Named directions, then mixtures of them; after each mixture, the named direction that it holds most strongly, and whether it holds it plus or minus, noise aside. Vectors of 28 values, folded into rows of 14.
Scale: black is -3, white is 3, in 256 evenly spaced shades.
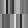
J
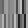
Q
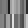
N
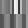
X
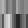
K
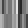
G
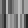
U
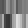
K, minus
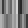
G, plus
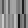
Q, plus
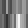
K, minus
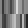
U, plus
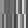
Q, minus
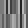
J, plus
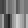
K, minus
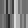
J, plus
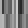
G, plus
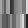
N, minus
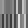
Q, minus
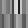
X, plus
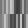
J, minus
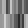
U, minus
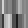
K, plus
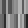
U, plus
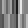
G, minus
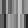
U, plus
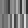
Q, minus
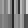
N, minus
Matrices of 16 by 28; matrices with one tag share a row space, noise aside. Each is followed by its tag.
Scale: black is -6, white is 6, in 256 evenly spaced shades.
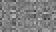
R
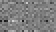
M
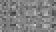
R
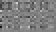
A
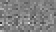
A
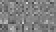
M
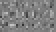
M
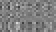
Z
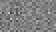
Z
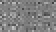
R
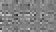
A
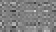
R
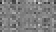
R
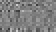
Z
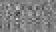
Z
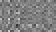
Z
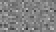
M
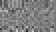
M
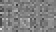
A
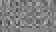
Z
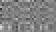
A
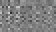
Z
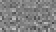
R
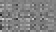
A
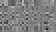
M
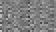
A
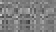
A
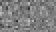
A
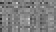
A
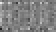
A
